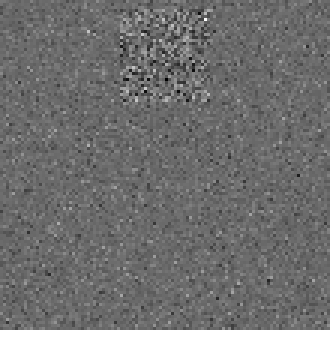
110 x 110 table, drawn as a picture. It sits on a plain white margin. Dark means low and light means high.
Values change most from cell to cell in the top middle. In the top middle lies a patch that is rougher than the rest. Fine speckle covers the field. A few values lie far out on both sides of the bulk.
